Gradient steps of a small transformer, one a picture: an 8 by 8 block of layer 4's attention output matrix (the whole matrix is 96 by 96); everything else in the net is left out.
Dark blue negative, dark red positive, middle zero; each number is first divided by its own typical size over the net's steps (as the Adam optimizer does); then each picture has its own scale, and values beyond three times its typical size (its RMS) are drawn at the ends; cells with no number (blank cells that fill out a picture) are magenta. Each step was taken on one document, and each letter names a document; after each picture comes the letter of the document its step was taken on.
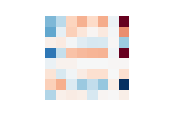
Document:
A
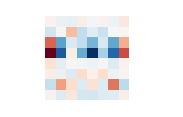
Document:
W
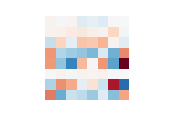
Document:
W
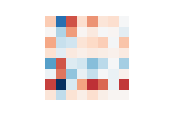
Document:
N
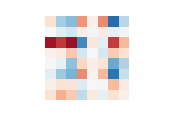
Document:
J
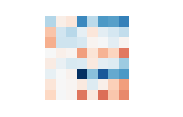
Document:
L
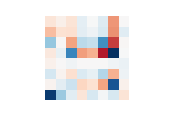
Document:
J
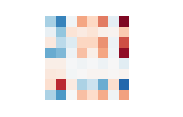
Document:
A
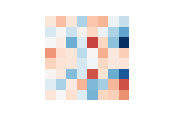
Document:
L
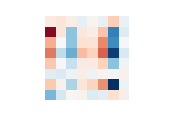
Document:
J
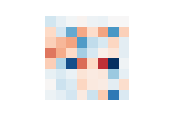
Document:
J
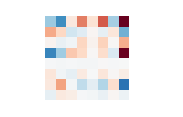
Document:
A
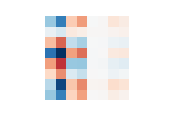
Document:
N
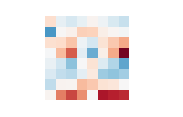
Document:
L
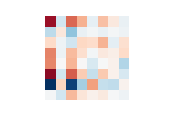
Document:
N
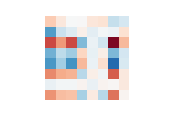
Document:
J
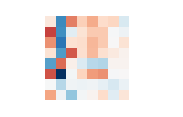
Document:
N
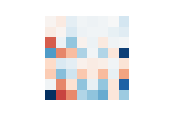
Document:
A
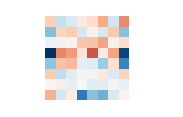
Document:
W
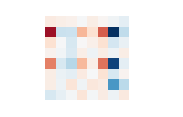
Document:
J
